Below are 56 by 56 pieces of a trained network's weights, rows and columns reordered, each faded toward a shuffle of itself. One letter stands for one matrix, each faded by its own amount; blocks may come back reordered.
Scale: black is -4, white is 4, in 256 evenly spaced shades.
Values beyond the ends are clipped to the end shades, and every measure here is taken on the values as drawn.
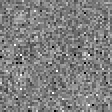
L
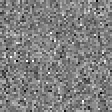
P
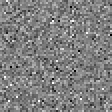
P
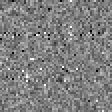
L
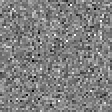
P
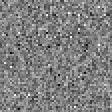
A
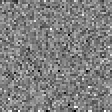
A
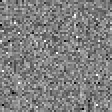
A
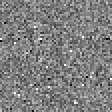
A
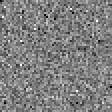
A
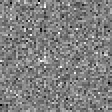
P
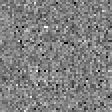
L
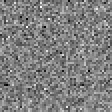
A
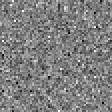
P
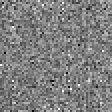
A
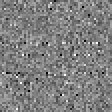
L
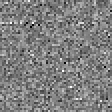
A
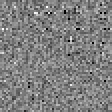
L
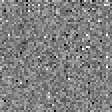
L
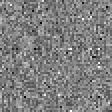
L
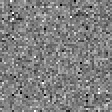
P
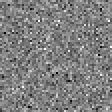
P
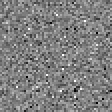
P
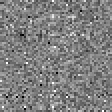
L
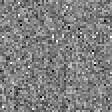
A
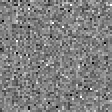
P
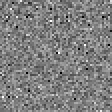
A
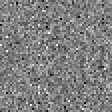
P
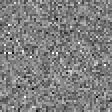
A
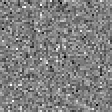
P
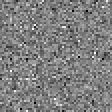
P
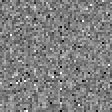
P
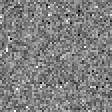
A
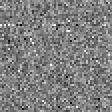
A
